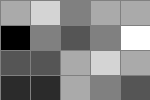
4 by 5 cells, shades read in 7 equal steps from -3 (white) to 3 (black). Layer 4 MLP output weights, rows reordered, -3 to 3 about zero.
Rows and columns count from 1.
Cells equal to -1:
6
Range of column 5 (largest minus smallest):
4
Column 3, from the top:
0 1 -1 -1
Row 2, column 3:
1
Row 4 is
2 2 -1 0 1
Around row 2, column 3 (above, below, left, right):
0 -1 0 0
